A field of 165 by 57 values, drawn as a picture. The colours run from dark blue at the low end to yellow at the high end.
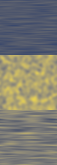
It is made of 3 by 1 panels. Panel 1,1: low, streaked across, faint in contrast. Panel 2,1: high, blotchy. Panel 3,1: middling, streaked across.
